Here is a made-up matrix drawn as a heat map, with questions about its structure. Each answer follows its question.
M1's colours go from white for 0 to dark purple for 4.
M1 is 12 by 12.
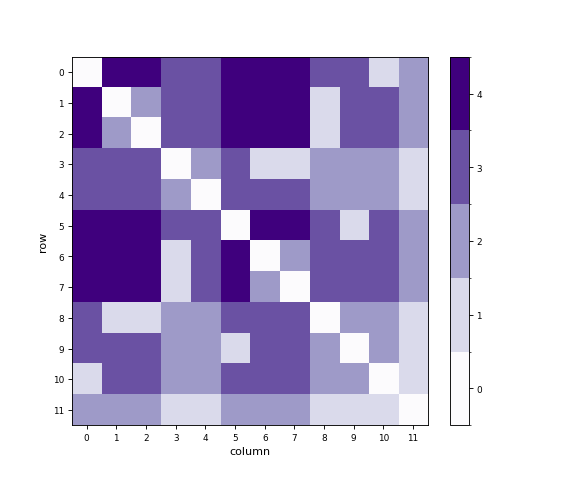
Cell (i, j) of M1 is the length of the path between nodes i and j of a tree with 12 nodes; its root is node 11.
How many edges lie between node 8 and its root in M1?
1
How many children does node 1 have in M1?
0
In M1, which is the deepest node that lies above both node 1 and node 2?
8
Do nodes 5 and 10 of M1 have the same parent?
no
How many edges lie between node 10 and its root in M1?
1
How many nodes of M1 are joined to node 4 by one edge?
1
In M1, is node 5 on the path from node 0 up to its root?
no
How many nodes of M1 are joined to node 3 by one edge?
3
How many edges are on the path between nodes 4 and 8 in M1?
2
